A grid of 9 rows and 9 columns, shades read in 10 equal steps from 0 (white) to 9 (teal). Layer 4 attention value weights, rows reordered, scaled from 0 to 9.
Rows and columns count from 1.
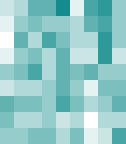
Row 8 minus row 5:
1 -2 -4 1 -4 -2 -6 -1 -1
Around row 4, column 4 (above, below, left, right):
7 3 5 6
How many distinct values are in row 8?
5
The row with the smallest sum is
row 8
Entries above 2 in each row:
7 8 8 5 9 7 9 7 7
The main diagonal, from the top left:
2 4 3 3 6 4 3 3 7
